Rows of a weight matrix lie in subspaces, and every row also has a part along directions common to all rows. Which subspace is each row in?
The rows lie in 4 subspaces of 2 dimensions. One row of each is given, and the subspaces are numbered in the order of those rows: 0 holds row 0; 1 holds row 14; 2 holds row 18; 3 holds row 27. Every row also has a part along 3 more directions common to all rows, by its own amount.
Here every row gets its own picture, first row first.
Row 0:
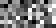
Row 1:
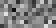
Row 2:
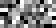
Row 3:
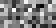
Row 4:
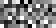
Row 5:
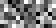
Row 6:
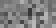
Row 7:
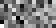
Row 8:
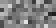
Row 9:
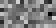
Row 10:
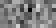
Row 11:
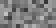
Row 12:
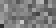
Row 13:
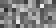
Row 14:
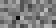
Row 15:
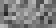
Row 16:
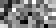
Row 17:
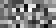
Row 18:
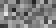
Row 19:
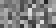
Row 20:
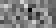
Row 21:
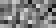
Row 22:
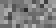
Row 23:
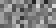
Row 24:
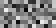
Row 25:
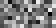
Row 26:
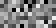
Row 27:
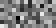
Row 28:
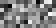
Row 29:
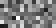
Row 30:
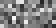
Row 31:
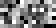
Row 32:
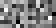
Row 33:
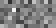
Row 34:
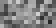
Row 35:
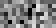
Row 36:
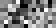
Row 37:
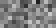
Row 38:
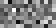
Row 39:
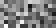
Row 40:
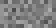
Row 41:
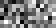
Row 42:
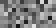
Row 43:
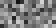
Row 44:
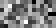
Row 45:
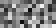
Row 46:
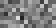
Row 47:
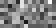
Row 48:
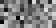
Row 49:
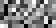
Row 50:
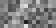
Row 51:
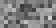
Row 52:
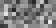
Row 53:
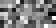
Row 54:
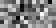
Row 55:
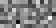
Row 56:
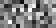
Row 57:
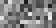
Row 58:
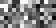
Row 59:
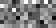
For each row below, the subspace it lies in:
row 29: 2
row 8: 1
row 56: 0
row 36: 1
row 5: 2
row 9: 1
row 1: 2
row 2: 1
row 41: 3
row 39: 2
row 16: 1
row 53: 1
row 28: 1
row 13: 3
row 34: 2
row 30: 2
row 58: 0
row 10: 0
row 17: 0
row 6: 0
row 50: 1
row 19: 0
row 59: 0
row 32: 3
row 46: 3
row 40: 3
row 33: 3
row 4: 3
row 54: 1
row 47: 1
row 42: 3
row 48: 2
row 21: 3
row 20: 0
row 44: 1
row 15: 2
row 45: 0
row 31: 1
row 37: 1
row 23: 0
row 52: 2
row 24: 3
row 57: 1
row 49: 2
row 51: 1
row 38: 3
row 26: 0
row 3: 0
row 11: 3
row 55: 3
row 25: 1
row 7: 2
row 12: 2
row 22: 3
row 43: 2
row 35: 0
